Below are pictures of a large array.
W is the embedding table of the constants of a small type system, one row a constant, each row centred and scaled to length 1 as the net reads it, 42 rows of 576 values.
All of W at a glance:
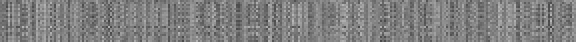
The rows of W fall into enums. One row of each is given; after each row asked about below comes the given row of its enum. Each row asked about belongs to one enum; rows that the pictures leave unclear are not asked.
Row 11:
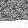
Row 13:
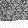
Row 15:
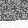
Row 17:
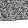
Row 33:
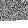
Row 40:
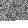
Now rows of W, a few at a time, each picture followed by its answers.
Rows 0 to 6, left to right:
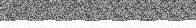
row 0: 40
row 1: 33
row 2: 33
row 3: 17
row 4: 11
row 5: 15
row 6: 11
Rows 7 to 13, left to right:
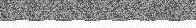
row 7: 17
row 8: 13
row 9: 15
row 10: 17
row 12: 40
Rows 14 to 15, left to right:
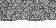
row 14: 13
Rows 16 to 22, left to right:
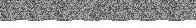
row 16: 17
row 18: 13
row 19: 40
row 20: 15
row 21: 15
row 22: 13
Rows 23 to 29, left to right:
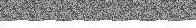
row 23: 11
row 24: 17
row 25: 15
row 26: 33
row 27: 33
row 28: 15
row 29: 11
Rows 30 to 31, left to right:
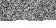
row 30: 13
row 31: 40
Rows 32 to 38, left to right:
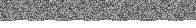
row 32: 17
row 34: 11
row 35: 33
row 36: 40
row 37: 15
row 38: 40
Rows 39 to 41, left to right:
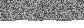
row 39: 17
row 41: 15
